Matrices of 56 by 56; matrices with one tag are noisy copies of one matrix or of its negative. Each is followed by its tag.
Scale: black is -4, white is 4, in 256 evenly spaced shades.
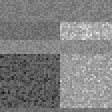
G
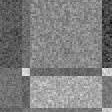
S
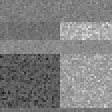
G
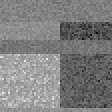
G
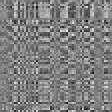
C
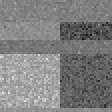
G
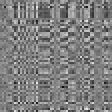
C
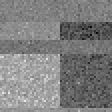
G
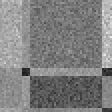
S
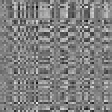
C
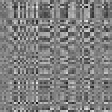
C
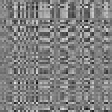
C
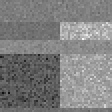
G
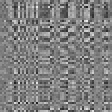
C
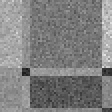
S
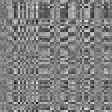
C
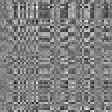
C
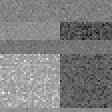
G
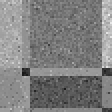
S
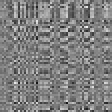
C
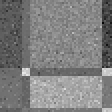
S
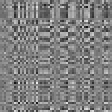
C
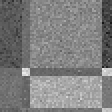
S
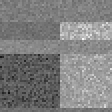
G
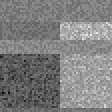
G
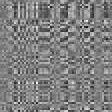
C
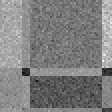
S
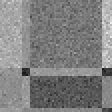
S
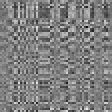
C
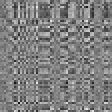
C
